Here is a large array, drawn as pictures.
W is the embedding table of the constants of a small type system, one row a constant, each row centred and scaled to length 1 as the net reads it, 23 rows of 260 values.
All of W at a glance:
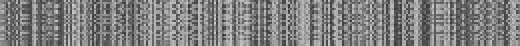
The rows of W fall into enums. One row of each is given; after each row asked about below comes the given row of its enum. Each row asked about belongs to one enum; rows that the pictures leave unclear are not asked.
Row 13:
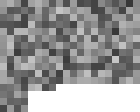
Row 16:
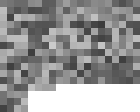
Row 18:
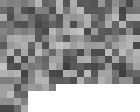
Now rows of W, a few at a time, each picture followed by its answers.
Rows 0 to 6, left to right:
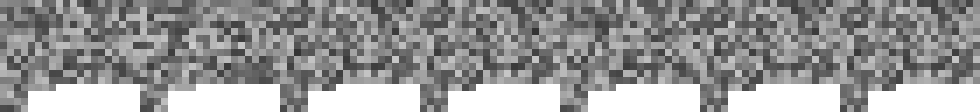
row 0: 18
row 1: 16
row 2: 13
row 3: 13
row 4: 18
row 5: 13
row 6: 13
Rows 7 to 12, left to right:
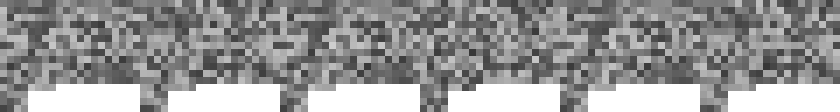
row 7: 16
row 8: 18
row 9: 16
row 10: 13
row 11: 16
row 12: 18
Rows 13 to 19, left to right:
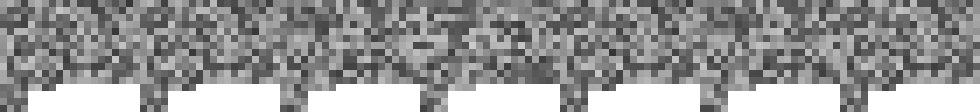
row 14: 13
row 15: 18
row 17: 13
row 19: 13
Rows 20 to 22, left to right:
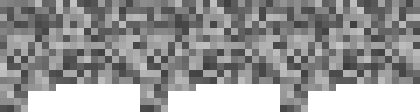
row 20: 18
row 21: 18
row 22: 18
